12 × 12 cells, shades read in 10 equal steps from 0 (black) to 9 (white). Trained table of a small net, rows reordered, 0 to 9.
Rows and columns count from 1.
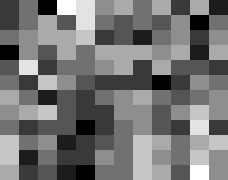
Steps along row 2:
up up down up down down up down up down up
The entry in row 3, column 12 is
5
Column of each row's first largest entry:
4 5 5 4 2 3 1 3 11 1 1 11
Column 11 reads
6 0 2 1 3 5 4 7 8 6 7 9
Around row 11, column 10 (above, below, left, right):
4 3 5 7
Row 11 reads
7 1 4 2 2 5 4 7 5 4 7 5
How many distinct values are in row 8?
5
